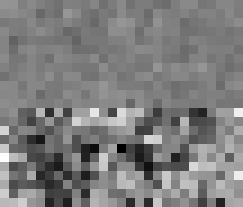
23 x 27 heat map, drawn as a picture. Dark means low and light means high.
Mirror symmetry: none. Slope: none. Seam: horizontal, 50% of the way down, the top part calmer.
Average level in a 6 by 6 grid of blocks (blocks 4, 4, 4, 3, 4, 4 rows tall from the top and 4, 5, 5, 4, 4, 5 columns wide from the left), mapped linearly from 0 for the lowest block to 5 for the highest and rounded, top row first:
3 3 3 3 3 3 | 3 3 3 3 3 3 | 3 3 3 3 3 3 | 3 3 5 2 2 3 | 3 1 2 1 2 5 | 4 0 3 3 5 4
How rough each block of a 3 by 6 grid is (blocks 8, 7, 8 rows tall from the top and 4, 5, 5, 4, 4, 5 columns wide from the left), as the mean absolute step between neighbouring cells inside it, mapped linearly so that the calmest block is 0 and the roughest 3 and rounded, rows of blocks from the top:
000000 | 121111 | 323322
